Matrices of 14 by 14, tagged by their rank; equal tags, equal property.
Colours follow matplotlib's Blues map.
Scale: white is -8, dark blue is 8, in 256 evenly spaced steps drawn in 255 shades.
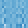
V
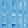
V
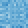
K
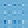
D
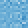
K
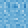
K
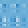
D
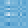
D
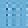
D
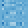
V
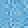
K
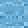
K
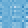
V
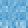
V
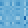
V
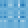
D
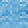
K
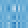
D
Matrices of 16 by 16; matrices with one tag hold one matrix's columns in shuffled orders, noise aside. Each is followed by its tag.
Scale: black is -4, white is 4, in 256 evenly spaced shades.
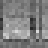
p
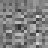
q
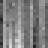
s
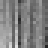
s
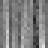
s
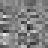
q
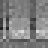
p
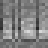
p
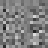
q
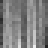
s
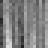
s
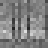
p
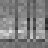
p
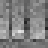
p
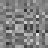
q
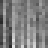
s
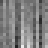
s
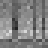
p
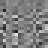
q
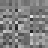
q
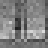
p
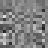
q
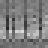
p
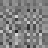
q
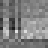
p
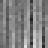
s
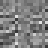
q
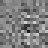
q
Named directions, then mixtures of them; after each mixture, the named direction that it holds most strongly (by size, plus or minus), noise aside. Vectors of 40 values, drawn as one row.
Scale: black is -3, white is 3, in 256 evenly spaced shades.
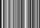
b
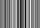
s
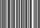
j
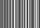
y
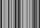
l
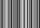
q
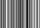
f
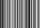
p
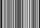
l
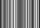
y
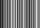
p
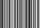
p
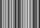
l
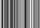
b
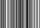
f
